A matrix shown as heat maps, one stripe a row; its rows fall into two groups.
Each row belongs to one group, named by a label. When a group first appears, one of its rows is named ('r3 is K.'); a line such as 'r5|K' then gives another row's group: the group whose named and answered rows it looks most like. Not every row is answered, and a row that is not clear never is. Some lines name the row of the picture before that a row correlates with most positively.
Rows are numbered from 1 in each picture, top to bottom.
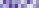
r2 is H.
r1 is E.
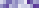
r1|E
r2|H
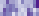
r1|H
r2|H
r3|E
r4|E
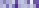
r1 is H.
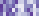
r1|H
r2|E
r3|E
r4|E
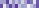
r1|E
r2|H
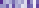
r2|E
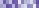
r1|H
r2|E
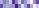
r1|H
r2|E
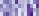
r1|H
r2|E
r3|E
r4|E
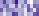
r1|H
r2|H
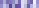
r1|E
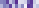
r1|E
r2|E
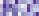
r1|H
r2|E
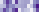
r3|H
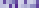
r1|H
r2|H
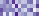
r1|E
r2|H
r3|E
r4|H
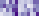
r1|H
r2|H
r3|H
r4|H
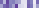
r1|E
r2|E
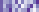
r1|H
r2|E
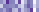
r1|E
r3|E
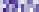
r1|E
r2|H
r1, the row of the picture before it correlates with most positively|2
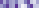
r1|E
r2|E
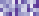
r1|H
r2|H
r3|E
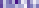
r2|E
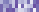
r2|H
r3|E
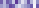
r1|E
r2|E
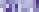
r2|H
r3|H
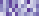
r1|E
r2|H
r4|H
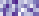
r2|H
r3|E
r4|H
